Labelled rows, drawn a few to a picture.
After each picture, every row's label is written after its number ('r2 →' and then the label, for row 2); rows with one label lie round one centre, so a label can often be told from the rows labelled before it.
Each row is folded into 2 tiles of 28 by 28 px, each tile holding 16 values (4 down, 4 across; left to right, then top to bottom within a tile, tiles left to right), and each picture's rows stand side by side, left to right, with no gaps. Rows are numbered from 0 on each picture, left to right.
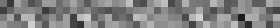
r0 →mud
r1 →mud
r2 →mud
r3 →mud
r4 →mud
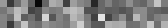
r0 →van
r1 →van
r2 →mud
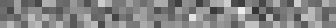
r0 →mud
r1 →mud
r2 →mud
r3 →mud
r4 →van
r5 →mud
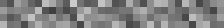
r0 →mud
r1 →mud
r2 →mud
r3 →mud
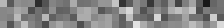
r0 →van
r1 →mud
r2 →van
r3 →van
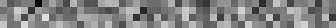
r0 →van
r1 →mud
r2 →van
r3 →van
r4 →van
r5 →van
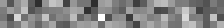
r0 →van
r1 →van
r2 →mud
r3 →van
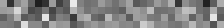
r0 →van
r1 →mud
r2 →mud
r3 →van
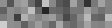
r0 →mud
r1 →mud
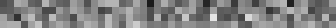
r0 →mud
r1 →mud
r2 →van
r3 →van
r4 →mud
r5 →van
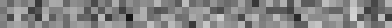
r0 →van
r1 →van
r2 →mud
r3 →mud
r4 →mud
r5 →mud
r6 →van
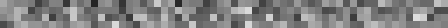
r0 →van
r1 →van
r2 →mud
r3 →van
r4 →van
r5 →mud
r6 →mud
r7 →mud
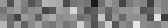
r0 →mud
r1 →van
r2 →van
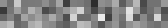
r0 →mud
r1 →van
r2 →van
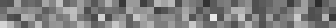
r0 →mud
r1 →van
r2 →mud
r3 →van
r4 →van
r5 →van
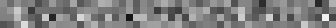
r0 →van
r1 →mud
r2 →mud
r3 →mud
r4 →van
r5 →van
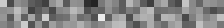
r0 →van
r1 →van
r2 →mud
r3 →mud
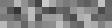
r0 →mud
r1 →mud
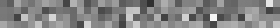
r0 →mud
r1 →mud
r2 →van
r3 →van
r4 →mud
